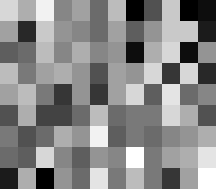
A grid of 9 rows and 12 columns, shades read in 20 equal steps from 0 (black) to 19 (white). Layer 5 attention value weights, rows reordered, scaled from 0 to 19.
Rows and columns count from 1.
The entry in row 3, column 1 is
7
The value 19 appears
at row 8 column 8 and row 9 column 12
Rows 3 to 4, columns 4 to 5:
10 13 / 13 11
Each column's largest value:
16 14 18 13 13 18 14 19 16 17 16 19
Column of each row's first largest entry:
3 3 10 9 10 10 6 8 12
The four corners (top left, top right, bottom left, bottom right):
16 1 2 19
